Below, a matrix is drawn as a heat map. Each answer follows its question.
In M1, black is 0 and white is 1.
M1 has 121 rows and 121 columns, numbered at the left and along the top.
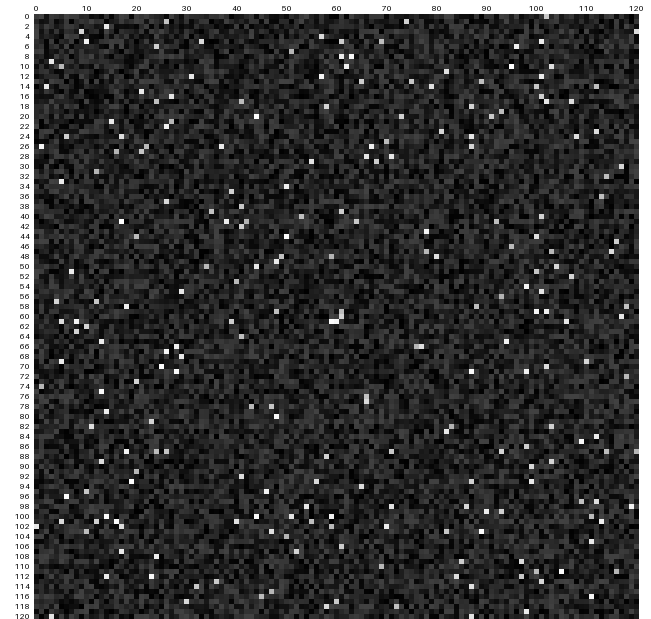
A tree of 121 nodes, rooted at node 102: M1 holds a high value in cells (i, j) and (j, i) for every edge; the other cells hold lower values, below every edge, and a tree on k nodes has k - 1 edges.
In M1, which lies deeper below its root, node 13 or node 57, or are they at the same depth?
node 13
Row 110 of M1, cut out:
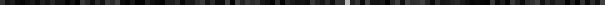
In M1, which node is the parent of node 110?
69
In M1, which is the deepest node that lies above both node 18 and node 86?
87
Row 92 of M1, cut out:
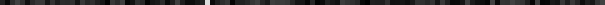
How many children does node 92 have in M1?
0
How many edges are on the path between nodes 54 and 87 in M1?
3
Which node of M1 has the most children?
87
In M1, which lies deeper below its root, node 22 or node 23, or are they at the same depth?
the same depth
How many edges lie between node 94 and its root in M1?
9
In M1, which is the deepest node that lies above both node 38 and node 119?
17
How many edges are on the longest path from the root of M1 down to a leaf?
9
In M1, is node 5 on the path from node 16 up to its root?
yes
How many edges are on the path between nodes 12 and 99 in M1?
10
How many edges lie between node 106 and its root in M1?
3
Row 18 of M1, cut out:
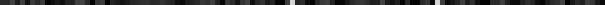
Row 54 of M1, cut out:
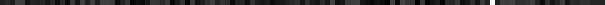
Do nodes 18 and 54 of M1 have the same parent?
no
